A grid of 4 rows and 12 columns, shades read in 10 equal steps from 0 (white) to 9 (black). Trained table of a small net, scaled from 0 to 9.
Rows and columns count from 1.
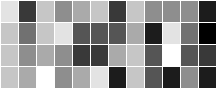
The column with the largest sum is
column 12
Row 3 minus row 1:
1 -3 1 0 4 5 -4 0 2 -4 2 -1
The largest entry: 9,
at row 2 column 12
